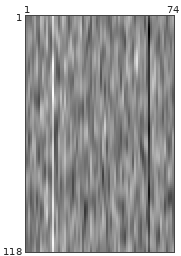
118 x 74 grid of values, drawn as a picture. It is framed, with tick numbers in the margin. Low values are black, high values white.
A few values lie far out on both sides of the bulk. Streaks run downward. Columns 14 and 62 differ from the columns beside them. No overall slope runs across the table.
